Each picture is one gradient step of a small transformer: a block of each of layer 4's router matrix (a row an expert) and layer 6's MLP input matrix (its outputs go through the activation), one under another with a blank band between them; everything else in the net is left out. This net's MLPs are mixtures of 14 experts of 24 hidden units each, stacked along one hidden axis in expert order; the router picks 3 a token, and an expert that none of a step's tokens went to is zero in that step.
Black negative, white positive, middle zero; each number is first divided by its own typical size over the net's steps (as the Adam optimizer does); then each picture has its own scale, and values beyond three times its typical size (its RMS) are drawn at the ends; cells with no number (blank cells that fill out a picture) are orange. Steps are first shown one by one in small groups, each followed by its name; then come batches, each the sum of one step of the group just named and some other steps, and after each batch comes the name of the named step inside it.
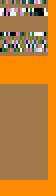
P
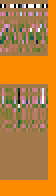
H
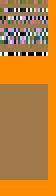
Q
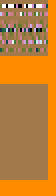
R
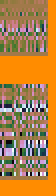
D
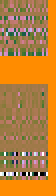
Q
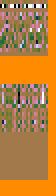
H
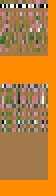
H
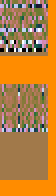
P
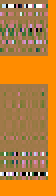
R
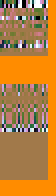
P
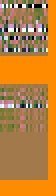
P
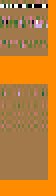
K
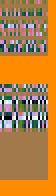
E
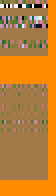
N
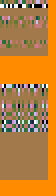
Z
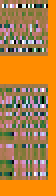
K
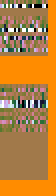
K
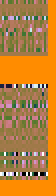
E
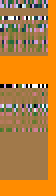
N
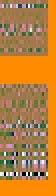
Z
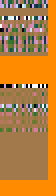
N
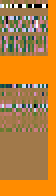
K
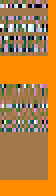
Z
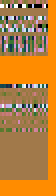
N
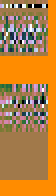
K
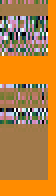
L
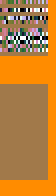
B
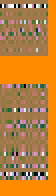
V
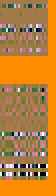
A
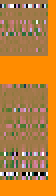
V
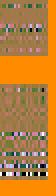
A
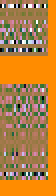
V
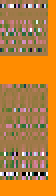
V
